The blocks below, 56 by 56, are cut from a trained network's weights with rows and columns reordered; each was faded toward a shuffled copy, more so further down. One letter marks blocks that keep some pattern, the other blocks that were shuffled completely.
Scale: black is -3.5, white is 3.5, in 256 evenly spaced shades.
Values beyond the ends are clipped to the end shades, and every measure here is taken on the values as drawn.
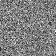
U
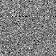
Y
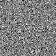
Y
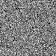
U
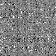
Y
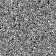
U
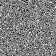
U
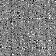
Y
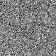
U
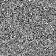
Y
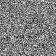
Y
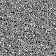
U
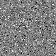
U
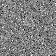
U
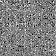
Y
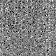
Y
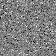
U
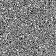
U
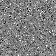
U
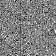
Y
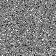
U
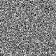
Y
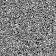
U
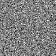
Y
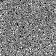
U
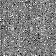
Y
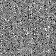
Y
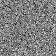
U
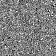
U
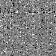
Y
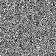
Y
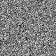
Y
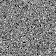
U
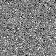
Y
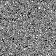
U
